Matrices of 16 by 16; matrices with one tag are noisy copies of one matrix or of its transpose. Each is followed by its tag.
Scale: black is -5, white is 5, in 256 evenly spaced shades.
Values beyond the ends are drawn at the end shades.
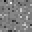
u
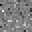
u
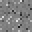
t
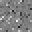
t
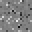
t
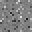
t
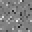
t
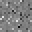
t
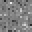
u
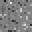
u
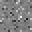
t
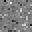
u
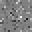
t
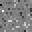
u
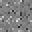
t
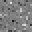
u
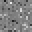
u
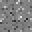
t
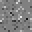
t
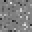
u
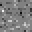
u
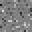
u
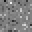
u
